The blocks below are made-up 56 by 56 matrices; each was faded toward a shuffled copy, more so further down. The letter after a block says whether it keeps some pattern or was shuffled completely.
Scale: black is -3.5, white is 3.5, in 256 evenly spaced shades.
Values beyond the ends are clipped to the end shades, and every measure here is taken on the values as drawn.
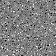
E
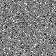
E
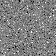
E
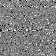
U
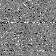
U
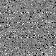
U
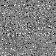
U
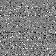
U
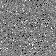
E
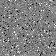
E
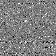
U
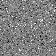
E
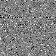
U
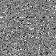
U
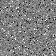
E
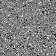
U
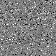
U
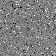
E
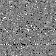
U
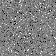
E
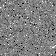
E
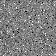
E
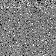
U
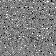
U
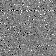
U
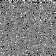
U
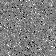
E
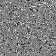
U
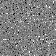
U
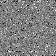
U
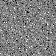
E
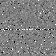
U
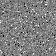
E
